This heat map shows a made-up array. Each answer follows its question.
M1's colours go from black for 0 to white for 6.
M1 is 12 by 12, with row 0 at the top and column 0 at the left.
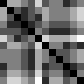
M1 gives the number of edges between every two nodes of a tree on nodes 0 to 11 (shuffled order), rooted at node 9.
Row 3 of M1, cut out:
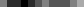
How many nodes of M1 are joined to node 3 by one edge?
3
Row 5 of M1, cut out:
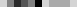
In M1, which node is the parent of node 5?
2
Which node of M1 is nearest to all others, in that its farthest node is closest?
4
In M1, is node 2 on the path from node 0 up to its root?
no
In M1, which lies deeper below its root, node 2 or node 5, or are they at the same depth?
node 5
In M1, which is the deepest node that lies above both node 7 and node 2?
4
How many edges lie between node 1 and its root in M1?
3
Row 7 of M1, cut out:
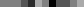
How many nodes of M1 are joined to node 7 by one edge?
1
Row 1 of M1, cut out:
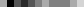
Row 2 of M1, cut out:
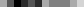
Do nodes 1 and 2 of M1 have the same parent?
yes
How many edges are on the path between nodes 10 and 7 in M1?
3
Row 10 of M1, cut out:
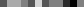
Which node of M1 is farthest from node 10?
5
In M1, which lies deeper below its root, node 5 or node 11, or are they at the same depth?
node 5
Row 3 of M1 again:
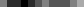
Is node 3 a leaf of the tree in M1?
no
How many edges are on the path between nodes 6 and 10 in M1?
2
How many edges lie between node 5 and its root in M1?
4
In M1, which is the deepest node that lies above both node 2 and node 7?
4
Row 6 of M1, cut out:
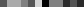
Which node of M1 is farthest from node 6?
5
